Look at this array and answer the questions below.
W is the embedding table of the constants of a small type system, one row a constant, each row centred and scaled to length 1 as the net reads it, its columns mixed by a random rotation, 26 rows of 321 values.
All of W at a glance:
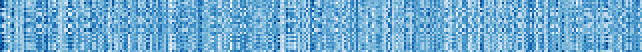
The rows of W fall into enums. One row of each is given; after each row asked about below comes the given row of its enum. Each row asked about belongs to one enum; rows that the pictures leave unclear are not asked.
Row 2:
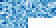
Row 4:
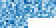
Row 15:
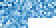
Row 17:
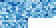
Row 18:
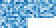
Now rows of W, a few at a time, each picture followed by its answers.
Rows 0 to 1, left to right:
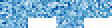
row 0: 2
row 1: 15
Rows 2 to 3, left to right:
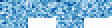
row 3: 17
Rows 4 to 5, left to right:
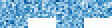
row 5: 2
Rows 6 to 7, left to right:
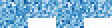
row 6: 4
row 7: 4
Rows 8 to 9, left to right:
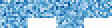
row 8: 18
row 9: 15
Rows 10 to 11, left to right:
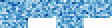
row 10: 17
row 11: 18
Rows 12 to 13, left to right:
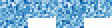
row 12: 4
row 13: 4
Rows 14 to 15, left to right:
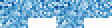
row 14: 15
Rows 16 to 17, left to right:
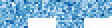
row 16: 4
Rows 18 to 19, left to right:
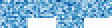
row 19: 17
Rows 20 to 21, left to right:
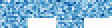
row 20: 18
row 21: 17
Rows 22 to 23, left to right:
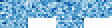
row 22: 2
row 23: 17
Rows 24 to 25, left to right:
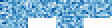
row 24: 2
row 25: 18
